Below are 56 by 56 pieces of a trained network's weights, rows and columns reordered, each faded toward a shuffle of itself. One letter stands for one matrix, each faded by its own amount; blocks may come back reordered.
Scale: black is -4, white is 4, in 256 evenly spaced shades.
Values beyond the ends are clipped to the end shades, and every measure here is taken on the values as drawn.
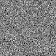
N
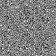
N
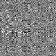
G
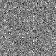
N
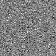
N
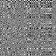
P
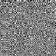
G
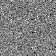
N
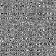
G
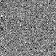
N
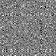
G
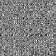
G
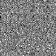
N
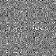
G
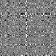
P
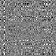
P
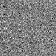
N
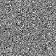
N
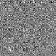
G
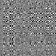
P
